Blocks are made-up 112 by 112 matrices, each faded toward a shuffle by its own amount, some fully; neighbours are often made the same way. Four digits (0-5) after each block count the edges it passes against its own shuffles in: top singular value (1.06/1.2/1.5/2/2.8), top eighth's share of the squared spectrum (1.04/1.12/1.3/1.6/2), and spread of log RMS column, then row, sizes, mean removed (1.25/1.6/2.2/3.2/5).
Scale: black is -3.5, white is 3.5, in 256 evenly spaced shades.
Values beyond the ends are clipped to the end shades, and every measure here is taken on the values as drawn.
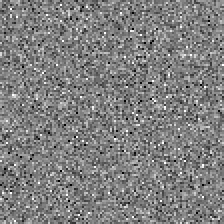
0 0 0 0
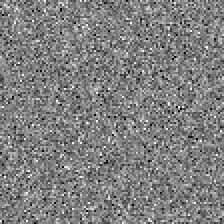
0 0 0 0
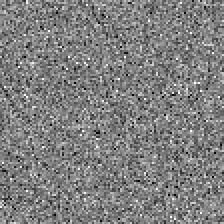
0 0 0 0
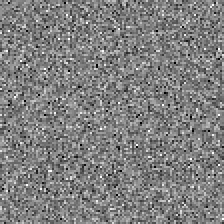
0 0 0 0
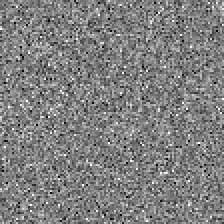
0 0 0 0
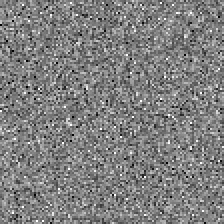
0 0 0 0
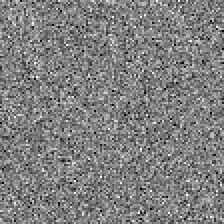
0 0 0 0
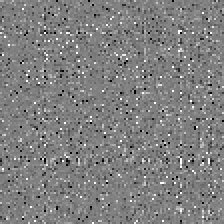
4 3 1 1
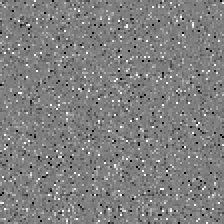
2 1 0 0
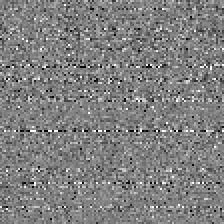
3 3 0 4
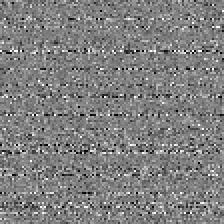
2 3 0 4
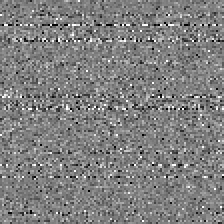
2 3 0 4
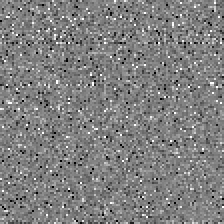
1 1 0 1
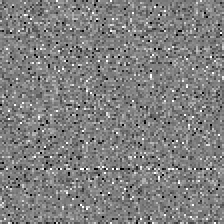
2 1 0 2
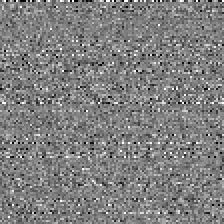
2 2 0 4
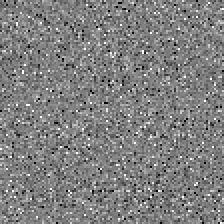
1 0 0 1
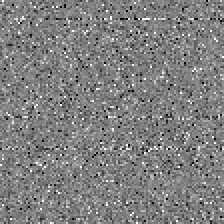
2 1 0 2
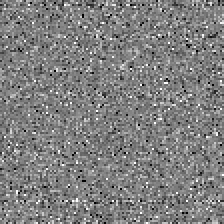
1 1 0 2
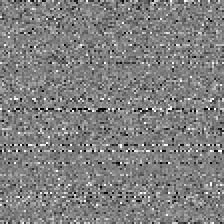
2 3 0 4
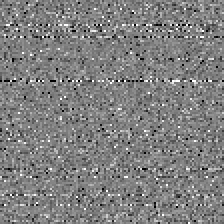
2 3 0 3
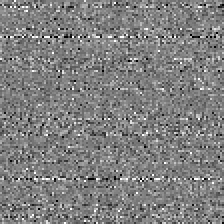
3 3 0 4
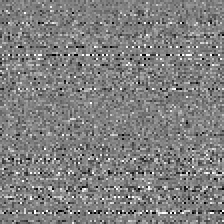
2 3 0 4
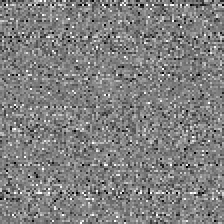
2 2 0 3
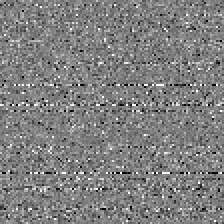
2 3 0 3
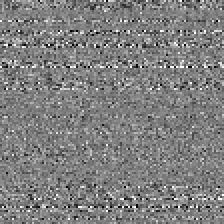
2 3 0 4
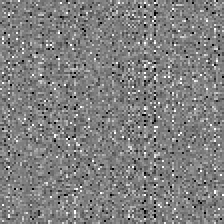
4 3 2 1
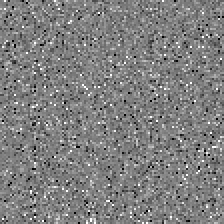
3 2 1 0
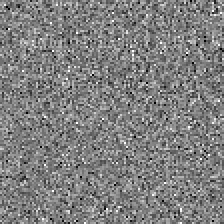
3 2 1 1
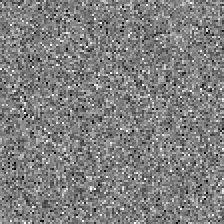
3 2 0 0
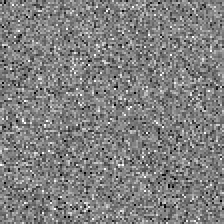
2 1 0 0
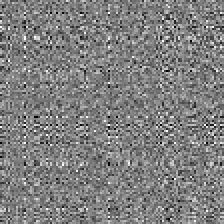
5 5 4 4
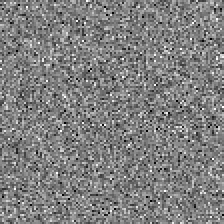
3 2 0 0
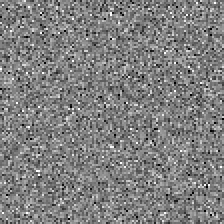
1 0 0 0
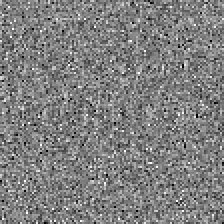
3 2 0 0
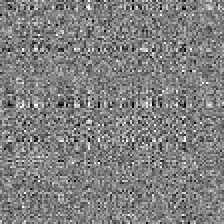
5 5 3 3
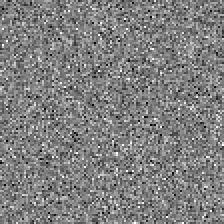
1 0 0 0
